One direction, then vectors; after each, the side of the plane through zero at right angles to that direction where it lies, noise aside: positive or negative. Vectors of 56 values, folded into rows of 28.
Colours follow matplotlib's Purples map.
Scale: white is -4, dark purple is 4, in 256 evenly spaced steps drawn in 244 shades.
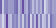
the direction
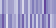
negative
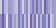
negative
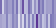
positive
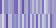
positive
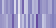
positive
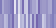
positive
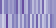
positive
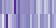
positive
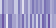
negative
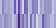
negative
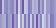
positive
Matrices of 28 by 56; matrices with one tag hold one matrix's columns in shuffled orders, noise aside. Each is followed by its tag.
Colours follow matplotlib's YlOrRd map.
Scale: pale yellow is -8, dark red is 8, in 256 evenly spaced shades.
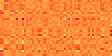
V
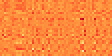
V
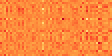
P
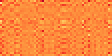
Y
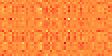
P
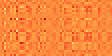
P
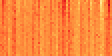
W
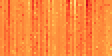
W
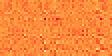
V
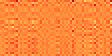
Y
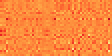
V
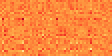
V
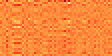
Y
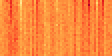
W
